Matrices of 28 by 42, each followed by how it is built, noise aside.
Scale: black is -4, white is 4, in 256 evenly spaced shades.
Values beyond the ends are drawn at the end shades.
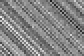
Toeplitz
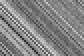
Toeplitz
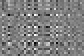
low rank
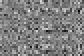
low rank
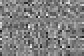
low rank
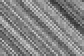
Toeplitz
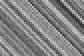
Toeplitz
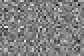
low rank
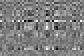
low rank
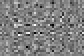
low rank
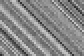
Toeplitz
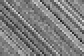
Toeplitz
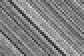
Toeplitz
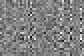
low rank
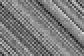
Toeplitz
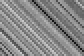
Toeplitz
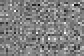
low rank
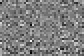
low rank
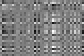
low rank
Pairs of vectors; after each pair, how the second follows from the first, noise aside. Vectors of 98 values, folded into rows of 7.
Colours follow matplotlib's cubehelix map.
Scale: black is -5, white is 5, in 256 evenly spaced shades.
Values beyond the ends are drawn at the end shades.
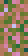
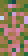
shuffled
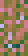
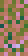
negated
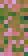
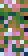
scaled up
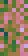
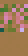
partly zeroed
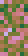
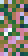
scaled up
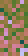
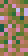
shuffled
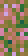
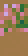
partly zeroed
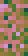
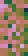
copied
